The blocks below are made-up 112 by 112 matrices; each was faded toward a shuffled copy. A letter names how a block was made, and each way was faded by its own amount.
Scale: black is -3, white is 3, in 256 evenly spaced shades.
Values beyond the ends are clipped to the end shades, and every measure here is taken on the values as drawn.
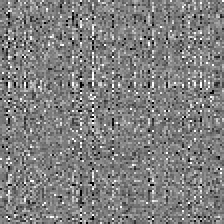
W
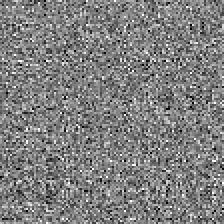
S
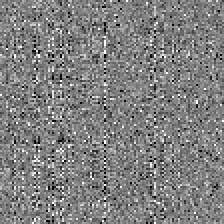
W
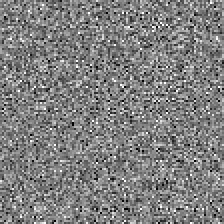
S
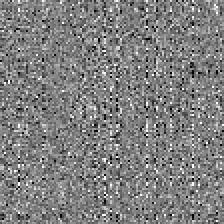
W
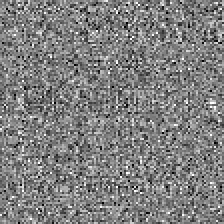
S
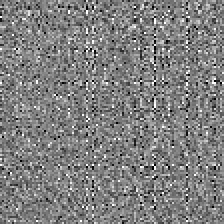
W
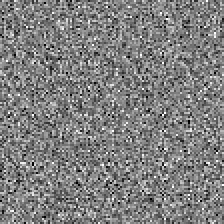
S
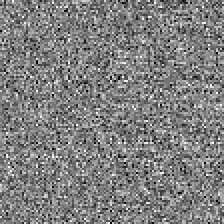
S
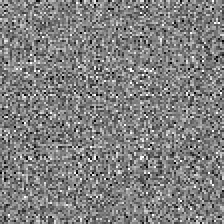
S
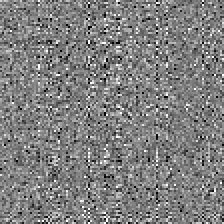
W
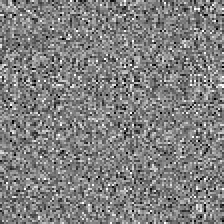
S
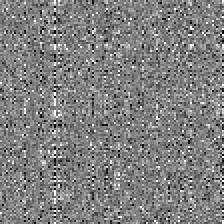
W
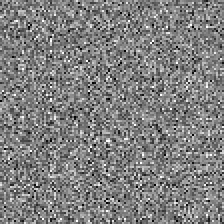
S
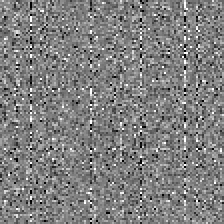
W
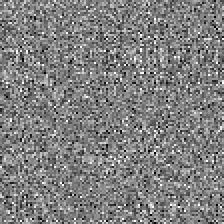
S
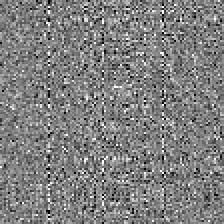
W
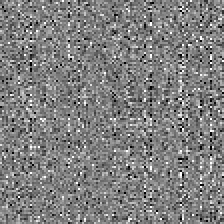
W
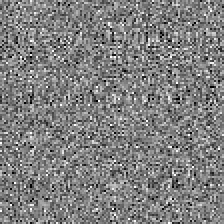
S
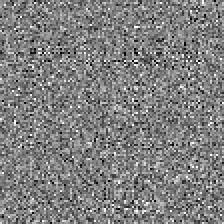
S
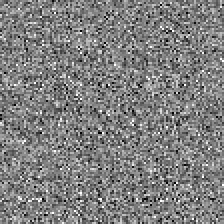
S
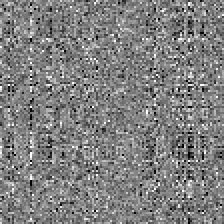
W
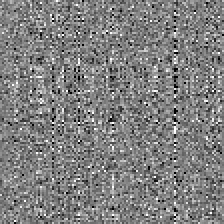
W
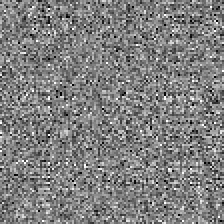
S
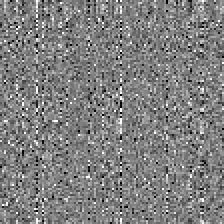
W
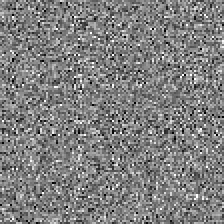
S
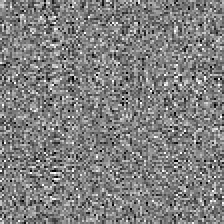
S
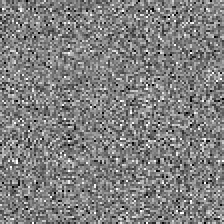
S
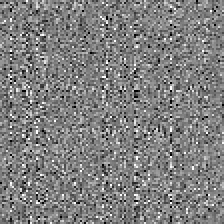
W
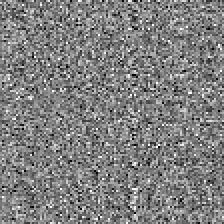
S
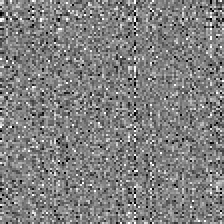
W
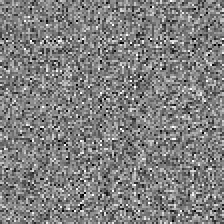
S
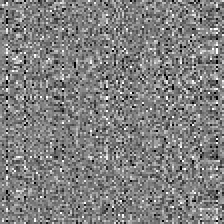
W
